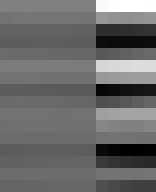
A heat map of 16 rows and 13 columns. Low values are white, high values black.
The left part is calmer, up to a seam about 60% of the way across. The grain runs across in streaks. The bottom right is the ninth with the highest average.
